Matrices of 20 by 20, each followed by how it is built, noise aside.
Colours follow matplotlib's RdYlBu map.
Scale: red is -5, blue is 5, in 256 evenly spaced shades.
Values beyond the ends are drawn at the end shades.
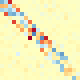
banded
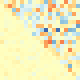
upper triangular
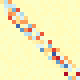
banded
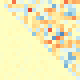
upper triangular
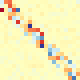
banded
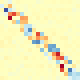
banded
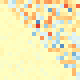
upper triangular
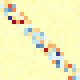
banded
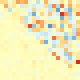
upper triangular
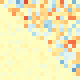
upper triangular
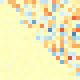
upper triangular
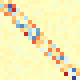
banded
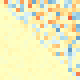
upper triangular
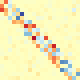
banded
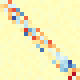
banded
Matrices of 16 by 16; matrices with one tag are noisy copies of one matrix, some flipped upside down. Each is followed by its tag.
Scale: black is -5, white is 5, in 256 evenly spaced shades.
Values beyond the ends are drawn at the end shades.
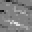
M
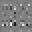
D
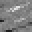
M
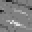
M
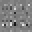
D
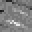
M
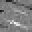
M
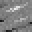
M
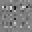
D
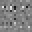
D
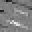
M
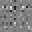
D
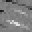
M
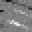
M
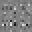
D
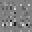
D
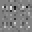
D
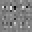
D
